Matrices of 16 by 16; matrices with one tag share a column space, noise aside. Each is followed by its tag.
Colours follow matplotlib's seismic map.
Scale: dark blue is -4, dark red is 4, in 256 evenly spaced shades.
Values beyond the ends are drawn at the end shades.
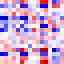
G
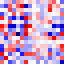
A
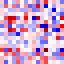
G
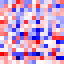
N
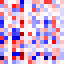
N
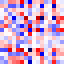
G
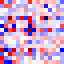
G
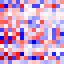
N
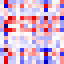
G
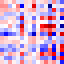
A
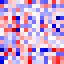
G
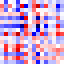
A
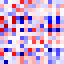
G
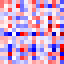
A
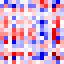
N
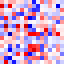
A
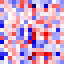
N
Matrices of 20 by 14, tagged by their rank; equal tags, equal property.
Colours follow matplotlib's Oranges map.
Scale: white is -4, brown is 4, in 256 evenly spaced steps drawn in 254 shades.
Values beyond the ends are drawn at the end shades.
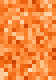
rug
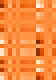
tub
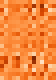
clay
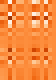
tub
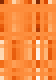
tub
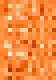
clay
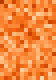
rug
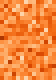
rug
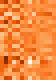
clay
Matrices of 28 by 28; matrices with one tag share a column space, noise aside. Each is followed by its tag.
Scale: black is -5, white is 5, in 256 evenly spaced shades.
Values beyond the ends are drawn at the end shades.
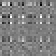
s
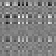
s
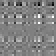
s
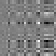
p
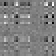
s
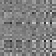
p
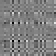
p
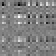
s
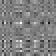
p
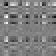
s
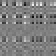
s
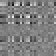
s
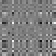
p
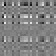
s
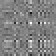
p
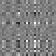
p
